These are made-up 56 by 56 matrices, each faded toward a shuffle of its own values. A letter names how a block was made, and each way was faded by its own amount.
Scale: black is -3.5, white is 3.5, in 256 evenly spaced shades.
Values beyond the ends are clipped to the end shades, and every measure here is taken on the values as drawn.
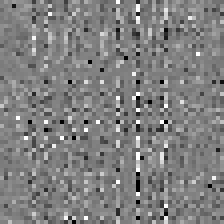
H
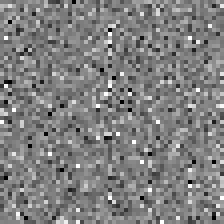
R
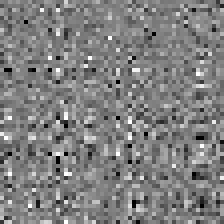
H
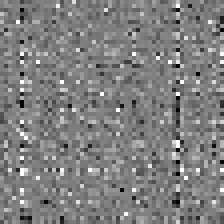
H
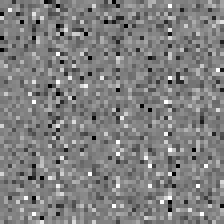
R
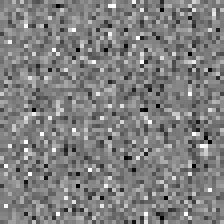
R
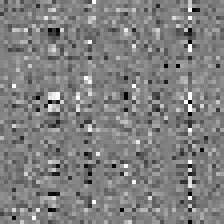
H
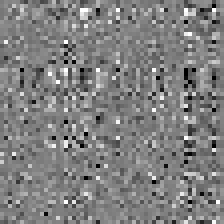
H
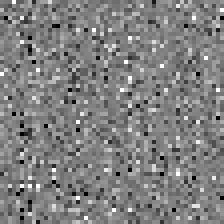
R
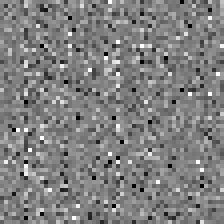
R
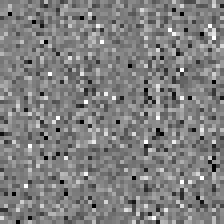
R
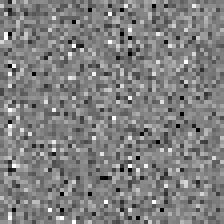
R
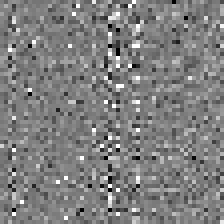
H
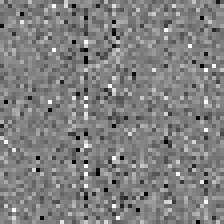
R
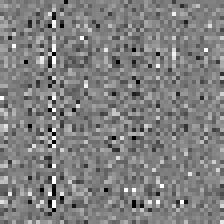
H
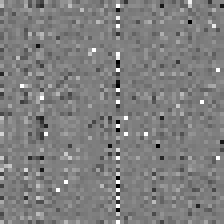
H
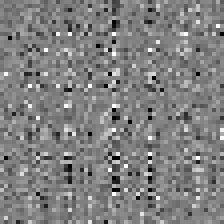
H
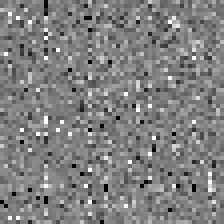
R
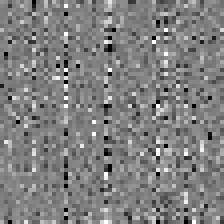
H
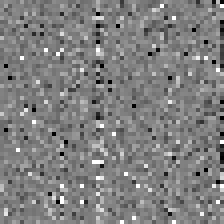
R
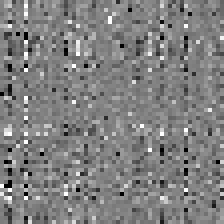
H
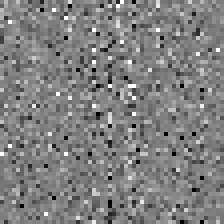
R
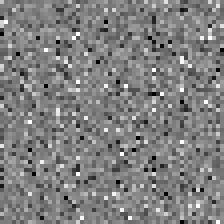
R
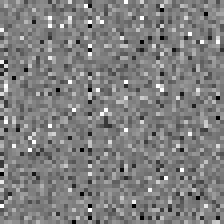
R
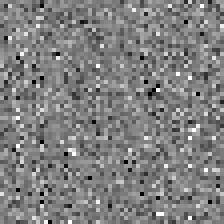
R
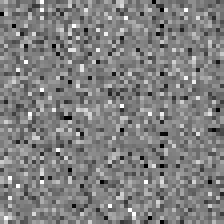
R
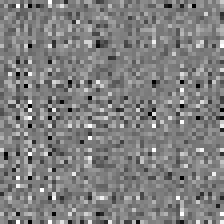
H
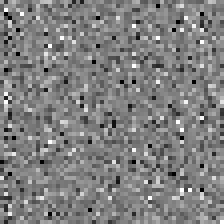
R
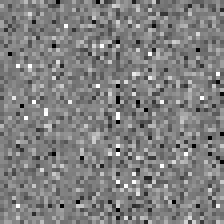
R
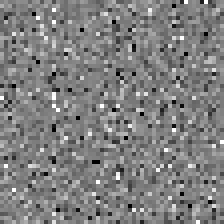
R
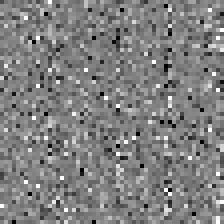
R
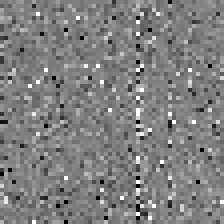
R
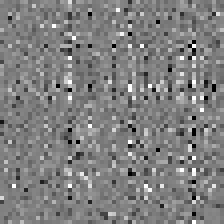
H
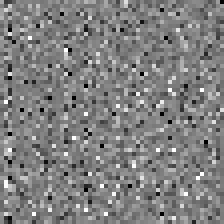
R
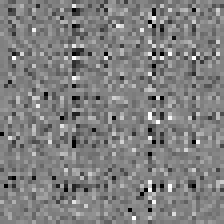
H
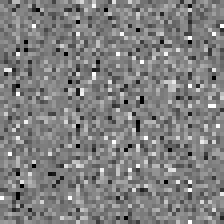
R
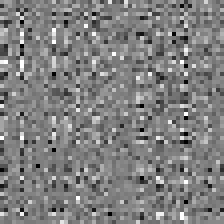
H
